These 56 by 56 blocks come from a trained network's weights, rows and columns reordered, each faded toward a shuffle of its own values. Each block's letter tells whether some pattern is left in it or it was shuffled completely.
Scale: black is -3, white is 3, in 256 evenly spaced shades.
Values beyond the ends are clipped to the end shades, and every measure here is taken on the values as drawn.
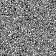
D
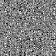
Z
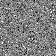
D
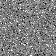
D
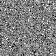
D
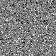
D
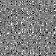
Z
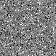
D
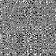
Z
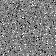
D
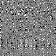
Z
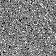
D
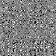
Z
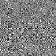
Z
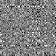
Z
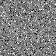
D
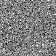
D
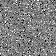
D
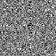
Z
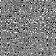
Z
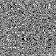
Z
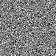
D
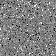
D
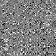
Z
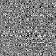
Z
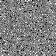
D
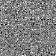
Z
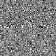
Z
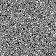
D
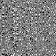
Z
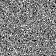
D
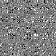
Z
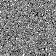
D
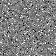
D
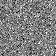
D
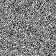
D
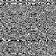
Z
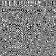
Z
